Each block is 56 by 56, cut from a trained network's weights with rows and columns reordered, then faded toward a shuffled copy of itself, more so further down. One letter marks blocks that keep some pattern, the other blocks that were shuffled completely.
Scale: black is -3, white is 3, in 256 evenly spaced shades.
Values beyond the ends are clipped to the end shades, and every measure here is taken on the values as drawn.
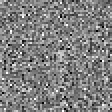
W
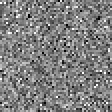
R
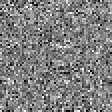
W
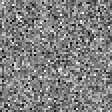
R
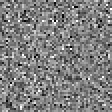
W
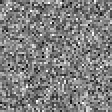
R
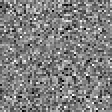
W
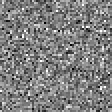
W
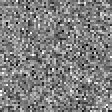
R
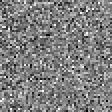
W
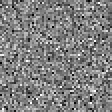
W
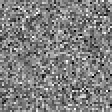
R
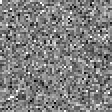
R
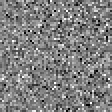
R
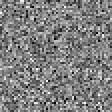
W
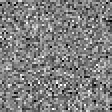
W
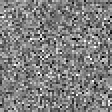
W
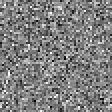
R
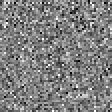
W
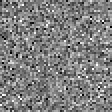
R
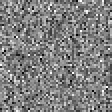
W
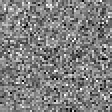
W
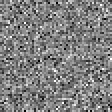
W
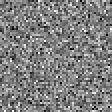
R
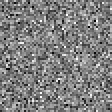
R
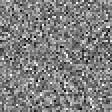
R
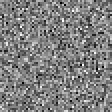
R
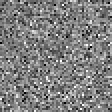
W
